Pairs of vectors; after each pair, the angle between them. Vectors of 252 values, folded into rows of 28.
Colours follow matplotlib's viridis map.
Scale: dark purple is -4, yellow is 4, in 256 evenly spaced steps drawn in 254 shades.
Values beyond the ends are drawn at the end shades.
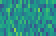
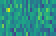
partly aligned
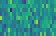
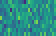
nearly parallel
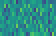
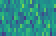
orthogonal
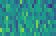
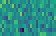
partly opposed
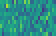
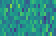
partly opposed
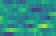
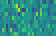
orthogonal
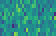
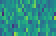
nearly parallel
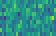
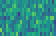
nearly parallel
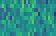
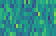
nearly opposite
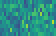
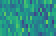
nearly opposite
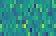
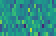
nearly opposite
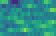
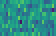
partly opposed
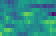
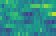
nearly opposite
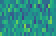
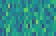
orthogonal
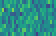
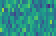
nearly parallel
